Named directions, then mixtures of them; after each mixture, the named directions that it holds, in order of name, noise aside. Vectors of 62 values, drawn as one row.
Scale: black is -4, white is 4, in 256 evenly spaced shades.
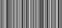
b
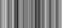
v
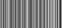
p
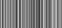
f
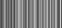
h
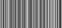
p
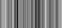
v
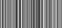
f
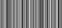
b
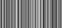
f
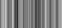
v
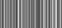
f, h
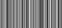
b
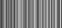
h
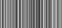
f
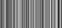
b, h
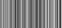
p, v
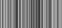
f, v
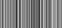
f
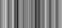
v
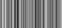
f, v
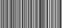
b, p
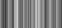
v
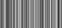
b, h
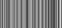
p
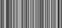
b, h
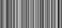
b, h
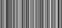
b, h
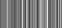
b, h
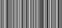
b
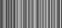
h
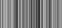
f, v
